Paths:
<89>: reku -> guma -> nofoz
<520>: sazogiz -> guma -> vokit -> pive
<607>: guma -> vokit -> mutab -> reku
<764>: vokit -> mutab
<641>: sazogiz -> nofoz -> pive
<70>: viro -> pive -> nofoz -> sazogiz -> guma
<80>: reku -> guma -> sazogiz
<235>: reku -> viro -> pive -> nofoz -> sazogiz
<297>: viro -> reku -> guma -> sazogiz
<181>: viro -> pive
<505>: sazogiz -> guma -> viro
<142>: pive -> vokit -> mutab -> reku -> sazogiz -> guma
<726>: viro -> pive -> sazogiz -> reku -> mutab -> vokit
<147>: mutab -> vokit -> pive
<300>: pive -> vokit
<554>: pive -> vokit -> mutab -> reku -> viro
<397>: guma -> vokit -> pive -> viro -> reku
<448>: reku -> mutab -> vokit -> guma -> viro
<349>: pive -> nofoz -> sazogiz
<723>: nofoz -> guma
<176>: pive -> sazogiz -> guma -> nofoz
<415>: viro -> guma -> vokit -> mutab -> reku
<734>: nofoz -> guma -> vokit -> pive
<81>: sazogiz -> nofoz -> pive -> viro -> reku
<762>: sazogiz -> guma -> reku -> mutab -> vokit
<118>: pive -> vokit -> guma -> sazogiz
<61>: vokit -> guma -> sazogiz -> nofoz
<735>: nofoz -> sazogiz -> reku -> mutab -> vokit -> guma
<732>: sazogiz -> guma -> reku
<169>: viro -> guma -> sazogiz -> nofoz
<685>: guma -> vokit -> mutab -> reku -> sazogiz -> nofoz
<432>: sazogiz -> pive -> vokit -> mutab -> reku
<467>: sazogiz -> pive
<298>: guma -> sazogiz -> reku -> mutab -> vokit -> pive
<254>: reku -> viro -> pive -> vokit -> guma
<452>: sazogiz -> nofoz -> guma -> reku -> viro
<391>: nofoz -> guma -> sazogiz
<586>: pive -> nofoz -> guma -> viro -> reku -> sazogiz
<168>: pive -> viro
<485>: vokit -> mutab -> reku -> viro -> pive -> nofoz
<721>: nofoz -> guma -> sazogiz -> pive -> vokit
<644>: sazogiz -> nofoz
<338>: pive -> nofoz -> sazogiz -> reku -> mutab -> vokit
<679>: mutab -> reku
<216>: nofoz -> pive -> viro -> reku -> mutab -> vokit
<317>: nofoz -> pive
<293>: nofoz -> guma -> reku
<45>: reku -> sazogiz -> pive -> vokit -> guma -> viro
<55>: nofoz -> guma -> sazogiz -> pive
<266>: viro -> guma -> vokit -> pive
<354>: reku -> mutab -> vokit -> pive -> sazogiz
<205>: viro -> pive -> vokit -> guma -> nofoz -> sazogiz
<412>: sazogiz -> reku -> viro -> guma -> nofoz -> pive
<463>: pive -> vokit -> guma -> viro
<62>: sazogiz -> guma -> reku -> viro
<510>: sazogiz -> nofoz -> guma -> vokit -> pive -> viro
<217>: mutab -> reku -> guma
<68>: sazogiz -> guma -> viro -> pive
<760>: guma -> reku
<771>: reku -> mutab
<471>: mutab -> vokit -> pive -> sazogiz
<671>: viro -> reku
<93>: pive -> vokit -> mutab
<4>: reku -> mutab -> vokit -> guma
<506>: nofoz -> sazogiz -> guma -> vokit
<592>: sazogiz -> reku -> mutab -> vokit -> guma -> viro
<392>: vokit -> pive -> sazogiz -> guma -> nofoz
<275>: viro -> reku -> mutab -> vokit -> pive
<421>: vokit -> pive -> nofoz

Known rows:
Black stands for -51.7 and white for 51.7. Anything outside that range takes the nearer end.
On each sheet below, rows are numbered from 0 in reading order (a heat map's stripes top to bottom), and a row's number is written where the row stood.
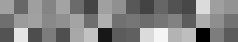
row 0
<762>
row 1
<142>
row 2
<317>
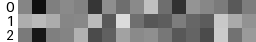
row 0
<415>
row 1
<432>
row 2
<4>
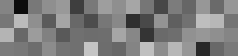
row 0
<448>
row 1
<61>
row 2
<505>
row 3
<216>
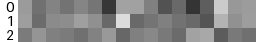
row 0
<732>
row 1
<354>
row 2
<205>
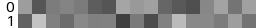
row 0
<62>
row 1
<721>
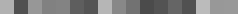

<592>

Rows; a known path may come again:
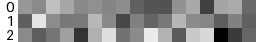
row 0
<147>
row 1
<176>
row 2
<181>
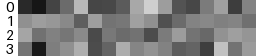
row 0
<760>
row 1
<68>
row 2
<735>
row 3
<4>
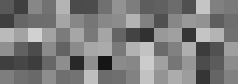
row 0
<607>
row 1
<397>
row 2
<471>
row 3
<235>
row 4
<293>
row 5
<216>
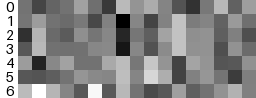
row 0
<80>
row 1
<391>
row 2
<734>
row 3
<55>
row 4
<275>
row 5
<254>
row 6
<467>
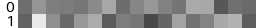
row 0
<205>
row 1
<392>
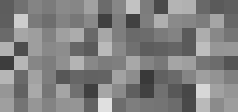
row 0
<266>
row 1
<721>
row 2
<142>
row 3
<592>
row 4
<463>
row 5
<505>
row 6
<762>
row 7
<354>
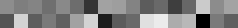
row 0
<732>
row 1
<317>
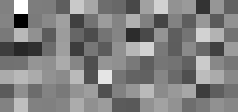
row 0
<349>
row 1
<448>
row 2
<61>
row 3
<89>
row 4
<298>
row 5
<432>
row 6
<586>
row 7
<338>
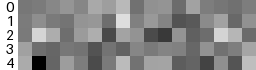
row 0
<554>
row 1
<45>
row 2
<520>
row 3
<452>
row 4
<771>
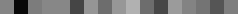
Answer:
<415>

